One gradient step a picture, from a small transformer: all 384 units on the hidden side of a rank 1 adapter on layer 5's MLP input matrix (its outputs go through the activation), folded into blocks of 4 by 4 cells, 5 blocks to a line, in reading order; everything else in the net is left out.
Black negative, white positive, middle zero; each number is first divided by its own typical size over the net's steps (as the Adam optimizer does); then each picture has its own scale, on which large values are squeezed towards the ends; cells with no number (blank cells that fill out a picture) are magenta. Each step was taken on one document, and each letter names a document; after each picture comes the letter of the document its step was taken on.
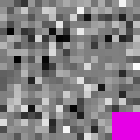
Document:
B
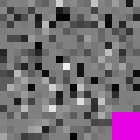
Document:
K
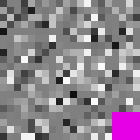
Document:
K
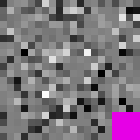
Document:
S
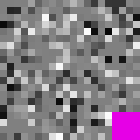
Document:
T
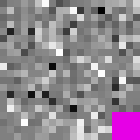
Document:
S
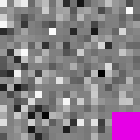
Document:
S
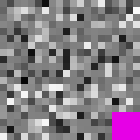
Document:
T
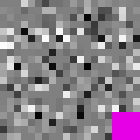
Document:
B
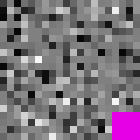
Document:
K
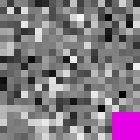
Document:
T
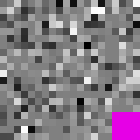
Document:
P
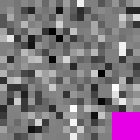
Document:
S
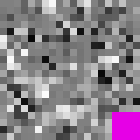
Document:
B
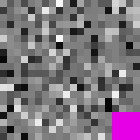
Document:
T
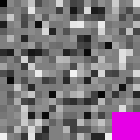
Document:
K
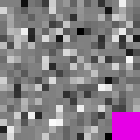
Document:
B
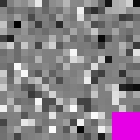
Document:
T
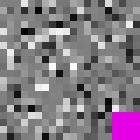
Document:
B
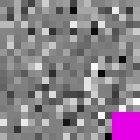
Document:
S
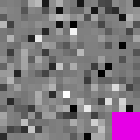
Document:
S
